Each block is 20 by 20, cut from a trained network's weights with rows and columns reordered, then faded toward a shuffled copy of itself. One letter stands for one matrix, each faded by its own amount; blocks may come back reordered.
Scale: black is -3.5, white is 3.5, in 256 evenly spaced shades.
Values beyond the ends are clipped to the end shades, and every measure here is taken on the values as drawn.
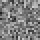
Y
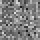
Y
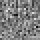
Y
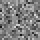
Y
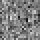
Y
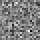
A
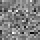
A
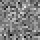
A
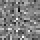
A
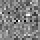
A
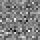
A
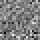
A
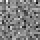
Y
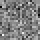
Y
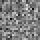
Y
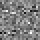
A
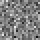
Y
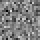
A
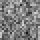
Y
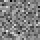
Y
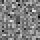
Y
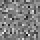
A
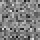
A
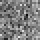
Y
